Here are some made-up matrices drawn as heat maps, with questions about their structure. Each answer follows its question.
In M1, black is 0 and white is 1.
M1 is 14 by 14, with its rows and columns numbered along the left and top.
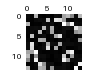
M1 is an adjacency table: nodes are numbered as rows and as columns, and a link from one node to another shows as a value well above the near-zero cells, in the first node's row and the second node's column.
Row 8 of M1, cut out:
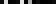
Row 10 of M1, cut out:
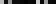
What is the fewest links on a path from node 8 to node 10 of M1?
3
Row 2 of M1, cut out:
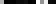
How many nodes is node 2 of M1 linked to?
4
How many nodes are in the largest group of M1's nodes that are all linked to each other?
5
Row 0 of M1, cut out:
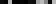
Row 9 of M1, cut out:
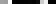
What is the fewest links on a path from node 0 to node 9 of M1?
1
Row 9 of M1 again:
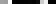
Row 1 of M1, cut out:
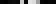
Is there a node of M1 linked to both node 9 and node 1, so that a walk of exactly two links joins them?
no
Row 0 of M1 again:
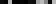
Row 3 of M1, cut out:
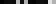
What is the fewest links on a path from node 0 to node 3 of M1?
2
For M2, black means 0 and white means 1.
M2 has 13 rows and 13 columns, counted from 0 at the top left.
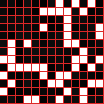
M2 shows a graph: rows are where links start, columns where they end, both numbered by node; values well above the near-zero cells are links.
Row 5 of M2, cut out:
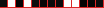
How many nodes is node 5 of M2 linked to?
4
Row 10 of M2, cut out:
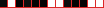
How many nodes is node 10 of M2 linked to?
5
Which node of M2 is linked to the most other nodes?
node 8
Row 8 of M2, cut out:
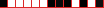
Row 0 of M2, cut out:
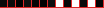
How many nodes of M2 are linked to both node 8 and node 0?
2
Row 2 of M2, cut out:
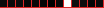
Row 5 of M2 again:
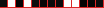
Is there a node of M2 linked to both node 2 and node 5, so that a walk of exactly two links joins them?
yes
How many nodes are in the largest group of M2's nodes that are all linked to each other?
3
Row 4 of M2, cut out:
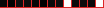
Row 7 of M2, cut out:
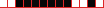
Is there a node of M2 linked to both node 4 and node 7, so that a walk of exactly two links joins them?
yes
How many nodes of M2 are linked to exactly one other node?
1
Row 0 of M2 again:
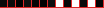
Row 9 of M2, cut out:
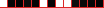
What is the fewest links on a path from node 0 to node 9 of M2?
1
